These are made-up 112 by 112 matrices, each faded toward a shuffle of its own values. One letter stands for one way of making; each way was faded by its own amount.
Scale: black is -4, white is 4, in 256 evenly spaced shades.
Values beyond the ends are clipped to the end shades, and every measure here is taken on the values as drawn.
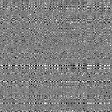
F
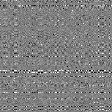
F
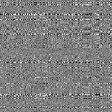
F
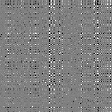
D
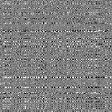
F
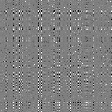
D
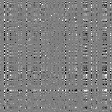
D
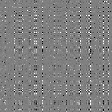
D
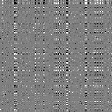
D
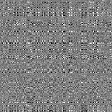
F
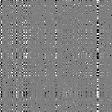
D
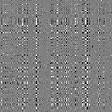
D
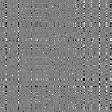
D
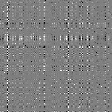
D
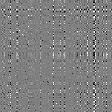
D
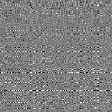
F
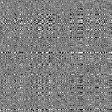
F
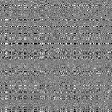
F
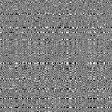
F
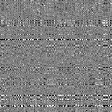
F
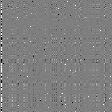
D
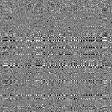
F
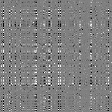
D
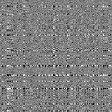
F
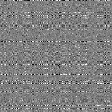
F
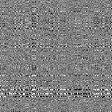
F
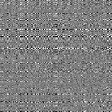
F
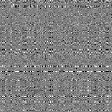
F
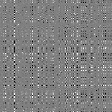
D
